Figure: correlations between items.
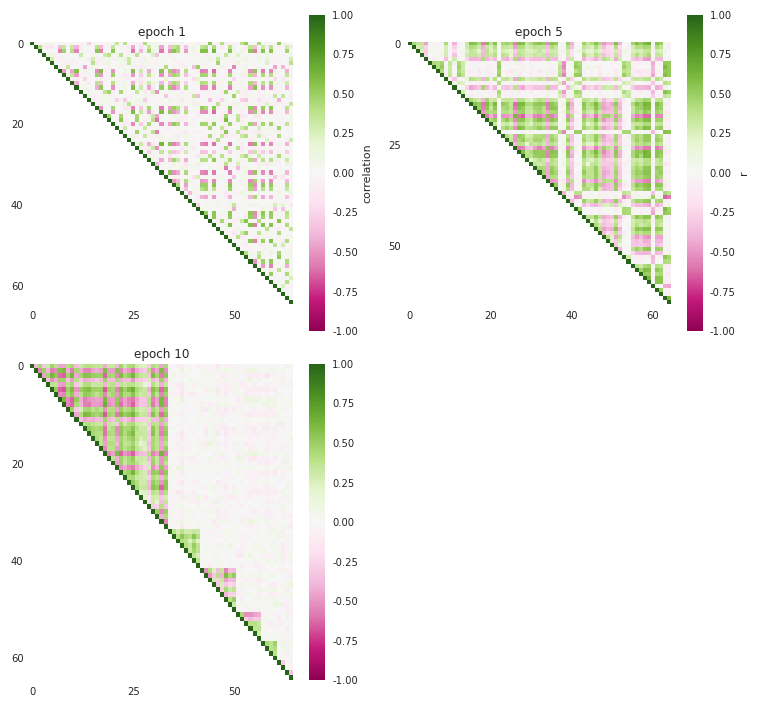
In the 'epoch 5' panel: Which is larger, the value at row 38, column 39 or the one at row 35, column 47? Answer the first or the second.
the second
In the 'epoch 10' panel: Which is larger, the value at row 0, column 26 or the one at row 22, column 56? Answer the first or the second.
the first
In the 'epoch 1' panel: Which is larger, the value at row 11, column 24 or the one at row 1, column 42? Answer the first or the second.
the second
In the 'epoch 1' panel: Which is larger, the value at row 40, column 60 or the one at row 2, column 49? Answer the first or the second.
the second
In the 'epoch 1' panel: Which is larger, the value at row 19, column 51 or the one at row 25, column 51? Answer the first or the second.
the first
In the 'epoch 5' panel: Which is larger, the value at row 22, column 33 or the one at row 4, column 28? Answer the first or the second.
the first
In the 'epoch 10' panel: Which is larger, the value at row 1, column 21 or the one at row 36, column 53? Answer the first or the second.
the first
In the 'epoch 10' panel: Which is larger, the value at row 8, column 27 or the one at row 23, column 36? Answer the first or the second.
the second
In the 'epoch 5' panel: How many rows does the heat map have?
65
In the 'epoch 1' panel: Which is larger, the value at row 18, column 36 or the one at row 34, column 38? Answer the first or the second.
the second
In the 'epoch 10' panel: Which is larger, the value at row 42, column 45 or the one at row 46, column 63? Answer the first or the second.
the first
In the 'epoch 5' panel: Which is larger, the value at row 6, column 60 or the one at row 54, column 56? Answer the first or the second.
the second
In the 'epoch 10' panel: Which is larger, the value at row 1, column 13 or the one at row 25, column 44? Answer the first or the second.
the second
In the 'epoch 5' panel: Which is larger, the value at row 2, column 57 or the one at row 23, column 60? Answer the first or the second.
the first
